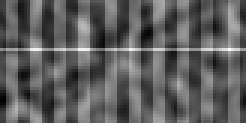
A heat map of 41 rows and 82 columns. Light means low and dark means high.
Stripes: upright, repeating 10 times. Slope: none. Odd lines: row 17.
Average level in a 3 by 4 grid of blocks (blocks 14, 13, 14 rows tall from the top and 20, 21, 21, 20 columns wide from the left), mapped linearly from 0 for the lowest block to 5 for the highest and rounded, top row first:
5433 | 2202 | 4123
